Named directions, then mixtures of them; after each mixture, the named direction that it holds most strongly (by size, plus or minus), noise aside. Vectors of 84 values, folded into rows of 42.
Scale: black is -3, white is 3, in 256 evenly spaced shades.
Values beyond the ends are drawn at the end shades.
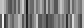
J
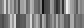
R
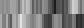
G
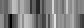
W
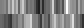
W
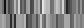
R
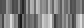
W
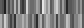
R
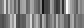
R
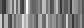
J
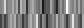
R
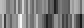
G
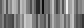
W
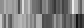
G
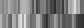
G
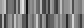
J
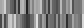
J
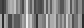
J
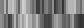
G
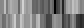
G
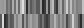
J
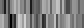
R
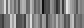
R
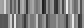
R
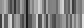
J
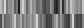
R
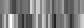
W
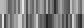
J
